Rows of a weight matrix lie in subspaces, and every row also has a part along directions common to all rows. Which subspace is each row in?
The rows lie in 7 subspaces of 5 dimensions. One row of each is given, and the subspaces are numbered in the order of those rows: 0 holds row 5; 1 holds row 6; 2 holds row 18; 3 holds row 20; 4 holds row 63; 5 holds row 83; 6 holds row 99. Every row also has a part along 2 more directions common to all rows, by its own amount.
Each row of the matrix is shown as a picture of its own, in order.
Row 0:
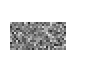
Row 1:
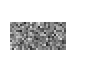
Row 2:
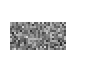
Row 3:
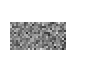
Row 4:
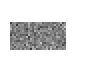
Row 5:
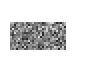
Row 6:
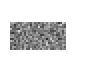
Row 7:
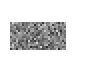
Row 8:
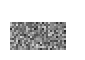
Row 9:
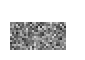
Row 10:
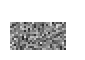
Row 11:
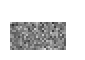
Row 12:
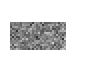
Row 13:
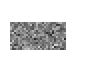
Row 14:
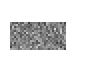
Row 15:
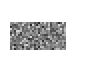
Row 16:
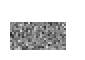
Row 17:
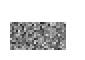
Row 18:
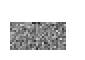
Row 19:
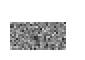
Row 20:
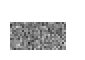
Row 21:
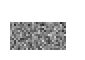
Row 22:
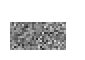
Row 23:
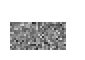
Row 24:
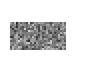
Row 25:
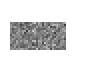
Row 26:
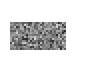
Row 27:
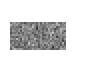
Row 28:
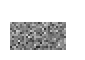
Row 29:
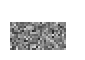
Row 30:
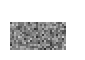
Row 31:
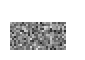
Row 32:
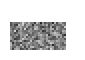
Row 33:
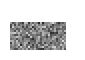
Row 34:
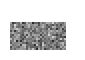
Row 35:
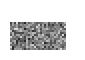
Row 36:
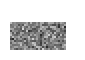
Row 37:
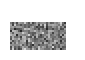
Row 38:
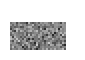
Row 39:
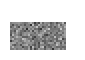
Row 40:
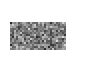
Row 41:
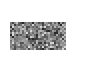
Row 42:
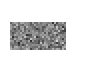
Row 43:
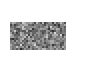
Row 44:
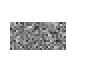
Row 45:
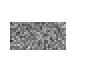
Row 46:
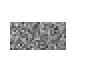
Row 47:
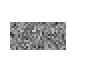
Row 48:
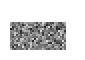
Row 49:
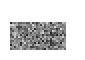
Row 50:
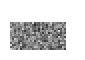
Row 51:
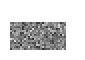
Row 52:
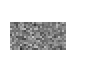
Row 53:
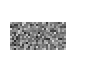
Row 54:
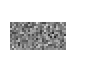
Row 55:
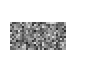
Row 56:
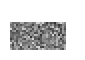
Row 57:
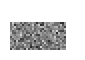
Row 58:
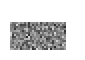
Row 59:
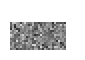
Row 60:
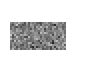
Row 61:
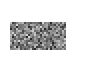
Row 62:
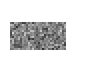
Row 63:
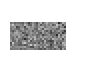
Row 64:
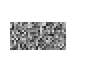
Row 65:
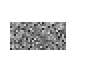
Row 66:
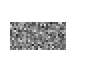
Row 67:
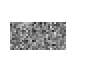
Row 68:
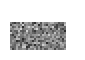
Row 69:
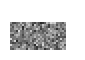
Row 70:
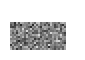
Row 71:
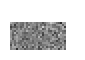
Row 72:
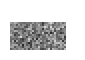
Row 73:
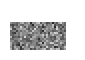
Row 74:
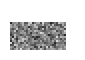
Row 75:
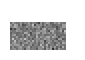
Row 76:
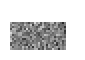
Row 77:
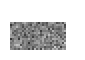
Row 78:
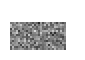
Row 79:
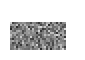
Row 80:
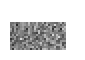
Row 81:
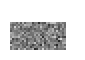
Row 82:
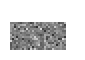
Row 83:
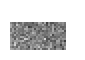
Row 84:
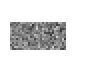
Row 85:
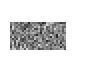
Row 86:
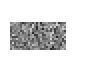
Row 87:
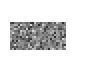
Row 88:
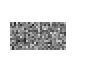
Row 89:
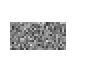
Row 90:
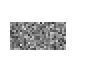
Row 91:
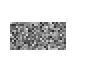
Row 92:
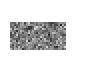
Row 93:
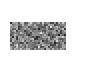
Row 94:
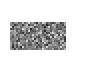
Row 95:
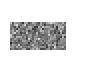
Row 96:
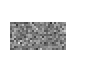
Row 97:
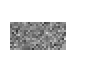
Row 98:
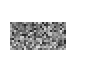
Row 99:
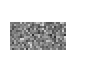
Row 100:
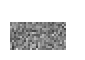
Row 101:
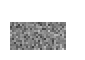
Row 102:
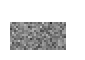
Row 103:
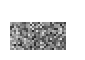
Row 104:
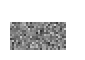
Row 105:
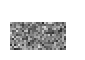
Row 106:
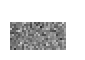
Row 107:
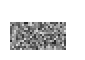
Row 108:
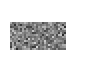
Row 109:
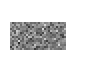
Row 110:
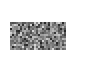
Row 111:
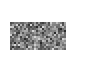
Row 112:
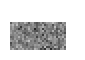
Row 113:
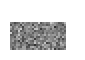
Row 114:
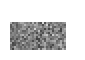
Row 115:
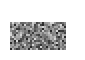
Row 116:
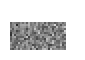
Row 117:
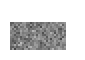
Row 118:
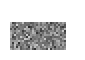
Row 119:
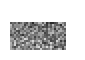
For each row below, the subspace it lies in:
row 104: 5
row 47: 0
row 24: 0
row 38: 0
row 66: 0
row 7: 6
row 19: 1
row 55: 2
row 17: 2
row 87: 1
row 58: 5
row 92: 0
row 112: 4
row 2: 3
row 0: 3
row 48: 6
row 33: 3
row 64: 6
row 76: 1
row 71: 0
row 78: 0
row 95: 6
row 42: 4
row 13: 3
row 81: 2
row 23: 2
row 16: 0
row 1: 1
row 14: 6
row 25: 2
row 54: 6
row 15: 1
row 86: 3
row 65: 6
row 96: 4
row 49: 4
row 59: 2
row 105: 3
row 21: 6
